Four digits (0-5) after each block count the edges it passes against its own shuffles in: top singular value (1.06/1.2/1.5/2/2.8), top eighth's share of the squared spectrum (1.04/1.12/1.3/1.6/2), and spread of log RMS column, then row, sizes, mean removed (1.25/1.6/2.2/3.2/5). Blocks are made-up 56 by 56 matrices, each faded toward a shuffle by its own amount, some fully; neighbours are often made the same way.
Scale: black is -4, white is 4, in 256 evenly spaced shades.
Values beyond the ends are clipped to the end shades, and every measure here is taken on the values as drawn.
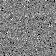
0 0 0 0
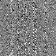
1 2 3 0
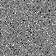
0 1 0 0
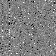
2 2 1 0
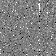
2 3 1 0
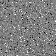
0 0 0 0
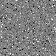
1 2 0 0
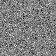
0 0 0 0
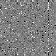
3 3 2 0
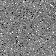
2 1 0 0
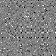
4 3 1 2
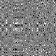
4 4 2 2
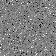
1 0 0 0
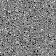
2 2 0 0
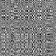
5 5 3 3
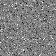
1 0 0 0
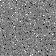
1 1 0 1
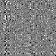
4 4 2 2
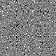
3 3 1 1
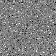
2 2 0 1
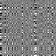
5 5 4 3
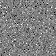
2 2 0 0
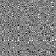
4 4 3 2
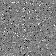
2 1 0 0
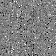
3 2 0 0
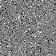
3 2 1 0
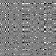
5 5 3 3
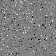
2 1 0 0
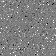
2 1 0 0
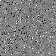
2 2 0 0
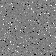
0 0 0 0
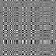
5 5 4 4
